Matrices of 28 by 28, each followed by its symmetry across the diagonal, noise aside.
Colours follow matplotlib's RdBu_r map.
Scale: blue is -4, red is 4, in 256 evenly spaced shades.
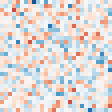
neither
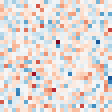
neither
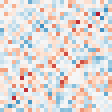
symmetric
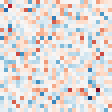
antisymmetric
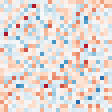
symmetric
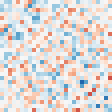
symmetric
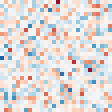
antisymmetric
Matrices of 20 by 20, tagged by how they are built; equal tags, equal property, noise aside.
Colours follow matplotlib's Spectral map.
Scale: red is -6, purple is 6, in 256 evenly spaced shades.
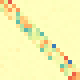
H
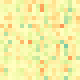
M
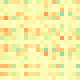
M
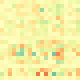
M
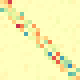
H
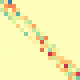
H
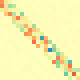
H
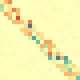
H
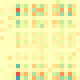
M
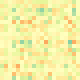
M
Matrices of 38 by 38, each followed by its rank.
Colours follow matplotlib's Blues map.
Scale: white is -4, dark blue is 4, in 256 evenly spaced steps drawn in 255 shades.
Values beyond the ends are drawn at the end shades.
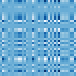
one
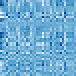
three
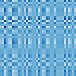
one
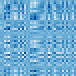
two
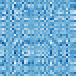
three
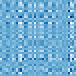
two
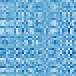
three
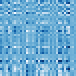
two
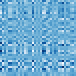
two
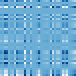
one
